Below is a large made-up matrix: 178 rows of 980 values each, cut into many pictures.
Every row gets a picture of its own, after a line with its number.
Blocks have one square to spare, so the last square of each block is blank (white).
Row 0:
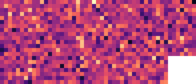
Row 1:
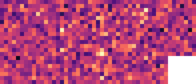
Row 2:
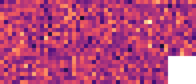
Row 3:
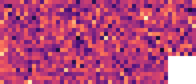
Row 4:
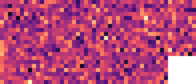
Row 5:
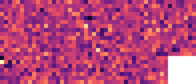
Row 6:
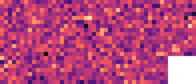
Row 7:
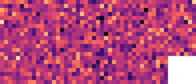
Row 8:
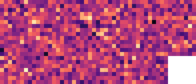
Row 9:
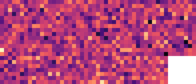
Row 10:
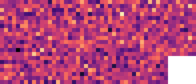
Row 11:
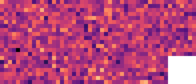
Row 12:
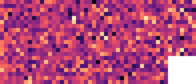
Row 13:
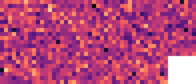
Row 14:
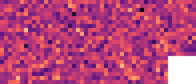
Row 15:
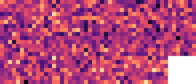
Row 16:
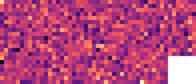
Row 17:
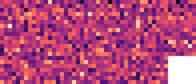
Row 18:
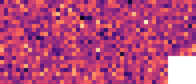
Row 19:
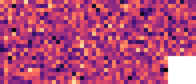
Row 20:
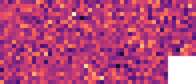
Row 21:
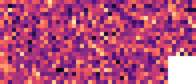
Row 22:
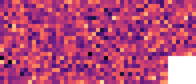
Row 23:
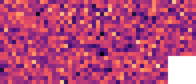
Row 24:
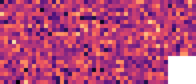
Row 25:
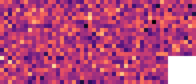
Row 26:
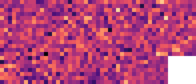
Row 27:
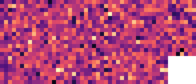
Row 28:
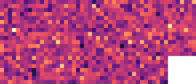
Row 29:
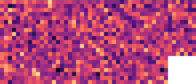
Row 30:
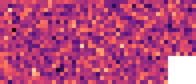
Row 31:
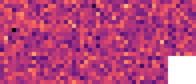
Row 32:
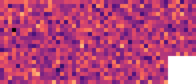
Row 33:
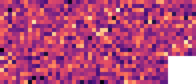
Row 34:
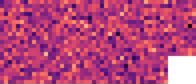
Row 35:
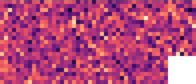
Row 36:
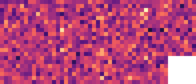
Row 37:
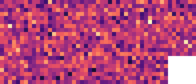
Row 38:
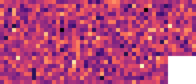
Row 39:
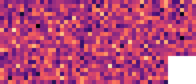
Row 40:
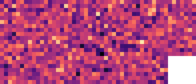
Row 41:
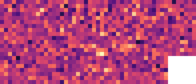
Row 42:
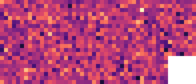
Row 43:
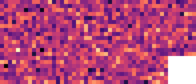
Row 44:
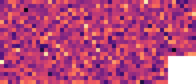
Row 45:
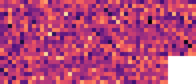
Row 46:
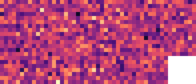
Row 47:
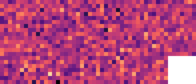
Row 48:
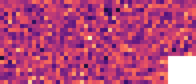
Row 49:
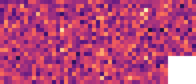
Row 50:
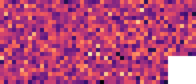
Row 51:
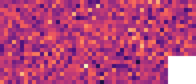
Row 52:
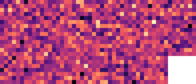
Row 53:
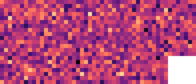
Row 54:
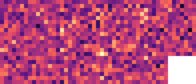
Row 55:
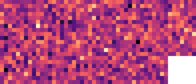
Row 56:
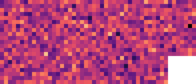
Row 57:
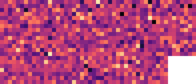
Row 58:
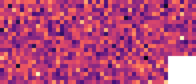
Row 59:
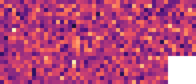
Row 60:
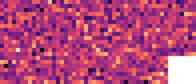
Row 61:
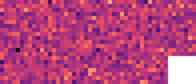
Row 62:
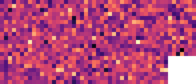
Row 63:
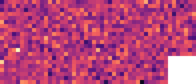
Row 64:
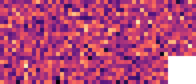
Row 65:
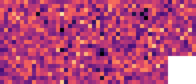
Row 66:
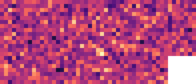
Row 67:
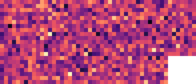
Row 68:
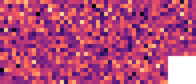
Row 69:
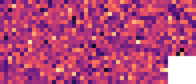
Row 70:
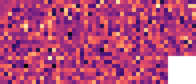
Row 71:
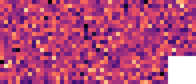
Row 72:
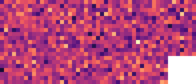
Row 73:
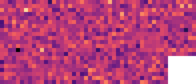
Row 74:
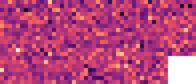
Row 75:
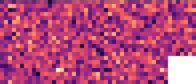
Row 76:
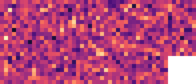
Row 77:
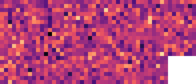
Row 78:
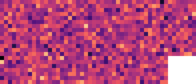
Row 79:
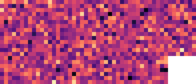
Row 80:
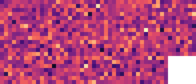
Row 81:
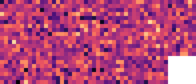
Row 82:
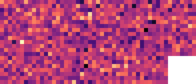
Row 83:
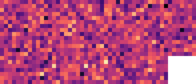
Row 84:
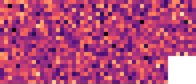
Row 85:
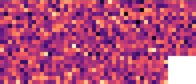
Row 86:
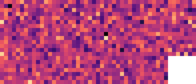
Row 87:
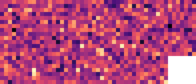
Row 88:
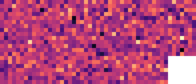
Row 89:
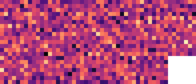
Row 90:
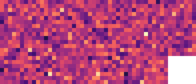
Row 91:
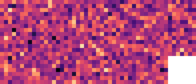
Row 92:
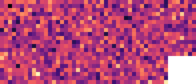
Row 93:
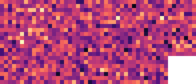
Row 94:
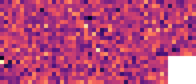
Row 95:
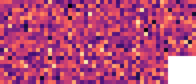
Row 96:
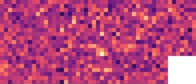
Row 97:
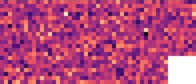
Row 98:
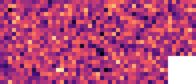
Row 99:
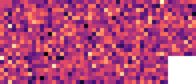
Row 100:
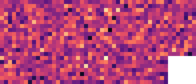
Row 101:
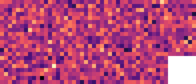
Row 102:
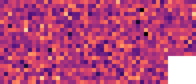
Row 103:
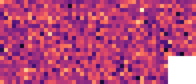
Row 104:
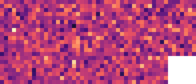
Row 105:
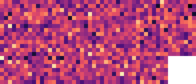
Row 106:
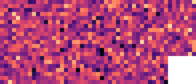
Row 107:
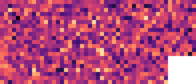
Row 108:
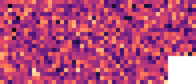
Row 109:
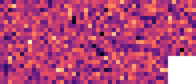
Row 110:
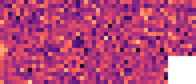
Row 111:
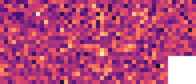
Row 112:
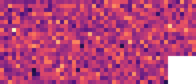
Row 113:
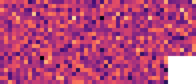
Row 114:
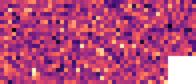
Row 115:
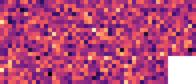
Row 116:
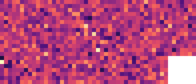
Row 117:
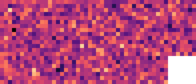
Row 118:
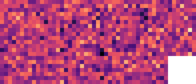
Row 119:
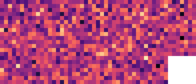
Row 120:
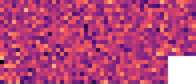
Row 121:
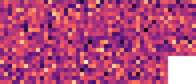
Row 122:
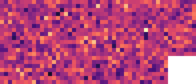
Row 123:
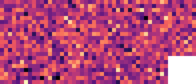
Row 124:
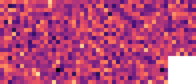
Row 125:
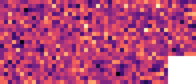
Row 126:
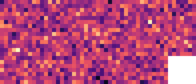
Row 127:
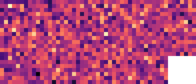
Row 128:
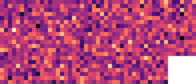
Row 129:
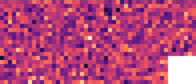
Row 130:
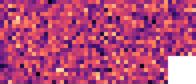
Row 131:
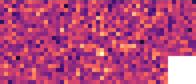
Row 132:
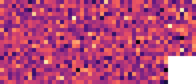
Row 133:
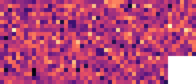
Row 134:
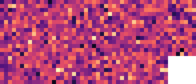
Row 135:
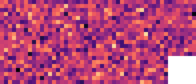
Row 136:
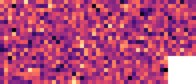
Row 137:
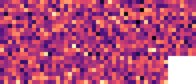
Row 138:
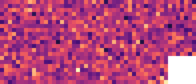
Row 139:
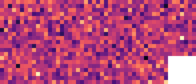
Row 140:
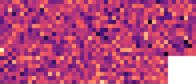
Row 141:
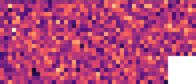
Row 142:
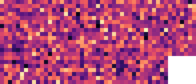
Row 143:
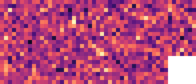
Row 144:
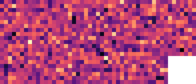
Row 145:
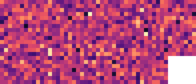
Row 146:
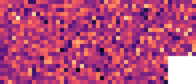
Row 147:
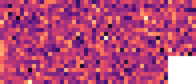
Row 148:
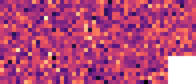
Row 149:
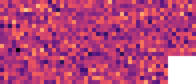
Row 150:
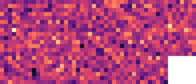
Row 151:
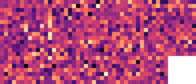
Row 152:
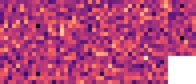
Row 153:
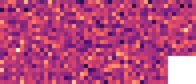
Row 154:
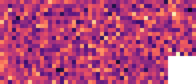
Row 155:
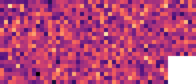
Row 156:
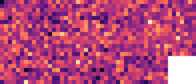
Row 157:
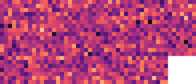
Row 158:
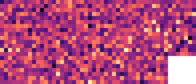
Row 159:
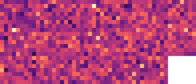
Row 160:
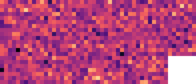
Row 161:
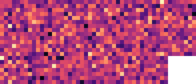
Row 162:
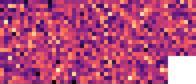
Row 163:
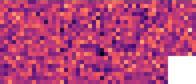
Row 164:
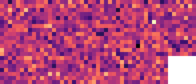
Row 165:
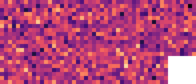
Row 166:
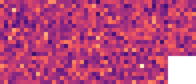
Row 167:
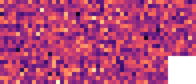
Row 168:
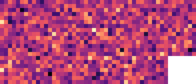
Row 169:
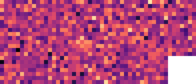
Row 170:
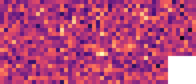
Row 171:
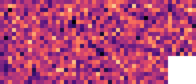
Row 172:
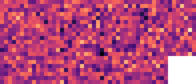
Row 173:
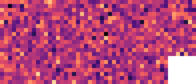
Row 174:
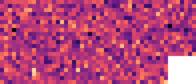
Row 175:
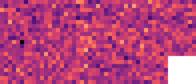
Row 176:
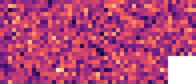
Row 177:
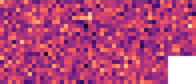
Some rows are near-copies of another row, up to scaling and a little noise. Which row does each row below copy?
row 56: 34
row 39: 128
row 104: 59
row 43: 60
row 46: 167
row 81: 24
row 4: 147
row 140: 9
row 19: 136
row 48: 129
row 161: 99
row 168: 115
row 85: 137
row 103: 42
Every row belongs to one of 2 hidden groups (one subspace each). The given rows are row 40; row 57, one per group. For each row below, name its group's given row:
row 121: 57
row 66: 40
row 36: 40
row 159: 40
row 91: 40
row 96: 40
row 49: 40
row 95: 57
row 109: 40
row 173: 40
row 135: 57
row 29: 40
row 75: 40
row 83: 57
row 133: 40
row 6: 57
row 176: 40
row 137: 57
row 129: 57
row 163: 40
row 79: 40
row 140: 57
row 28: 40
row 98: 40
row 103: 57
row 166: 40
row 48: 57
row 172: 40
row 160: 57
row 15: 57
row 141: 40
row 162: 40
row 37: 57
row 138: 40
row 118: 40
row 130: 40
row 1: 40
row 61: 57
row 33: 57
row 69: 40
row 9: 57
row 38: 40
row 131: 40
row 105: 57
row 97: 57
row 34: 57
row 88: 40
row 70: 57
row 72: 40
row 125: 57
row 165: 57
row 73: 57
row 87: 40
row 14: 57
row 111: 40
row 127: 40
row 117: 40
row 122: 57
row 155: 40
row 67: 57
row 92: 40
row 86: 40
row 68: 40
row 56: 57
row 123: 57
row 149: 57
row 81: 57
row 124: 40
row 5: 57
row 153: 57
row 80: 57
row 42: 57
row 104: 40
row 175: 57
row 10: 57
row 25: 57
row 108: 40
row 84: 40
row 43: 57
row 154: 40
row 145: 57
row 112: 40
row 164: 57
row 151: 57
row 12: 40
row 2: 57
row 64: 57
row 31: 40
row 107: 40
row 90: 57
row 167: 57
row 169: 57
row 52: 57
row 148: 57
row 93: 57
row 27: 40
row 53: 57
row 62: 40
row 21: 40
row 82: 57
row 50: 57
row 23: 40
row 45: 57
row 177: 57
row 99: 57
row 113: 40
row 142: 57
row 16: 57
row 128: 40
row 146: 40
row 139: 40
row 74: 57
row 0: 40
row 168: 57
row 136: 40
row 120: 57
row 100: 57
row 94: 57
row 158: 57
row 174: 40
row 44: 57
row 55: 40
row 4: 40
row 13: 40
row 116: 57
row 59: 40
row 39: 40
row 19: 40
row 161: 57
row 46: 57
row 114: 40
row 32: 40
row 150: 40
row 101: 57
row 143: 40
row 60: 57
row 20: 57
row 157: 57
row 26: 57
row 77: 57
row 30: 40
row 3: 40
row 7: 40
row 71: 57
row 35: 40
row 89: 57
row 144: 40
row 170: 40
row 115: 57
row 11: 57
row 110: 40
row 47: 57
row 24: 57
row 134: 40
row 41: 40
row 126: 57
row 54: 40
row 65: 40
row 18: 57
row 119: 40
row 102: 57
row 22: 57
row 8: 57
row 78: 57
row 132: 40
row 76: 40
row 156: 57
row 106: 40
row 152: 40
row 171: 40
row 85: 57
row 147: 40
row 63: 57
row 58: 40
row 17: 57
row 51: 57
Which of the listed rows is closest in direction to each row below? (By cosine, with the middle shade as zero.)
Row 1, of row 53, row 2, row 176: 53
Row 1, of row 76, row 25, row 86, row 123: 76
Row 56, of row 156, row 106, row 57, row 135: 156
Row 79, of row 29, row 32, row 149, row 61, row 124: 124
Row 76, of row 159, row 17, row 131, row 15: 131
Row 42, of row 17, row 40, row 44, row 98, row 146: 17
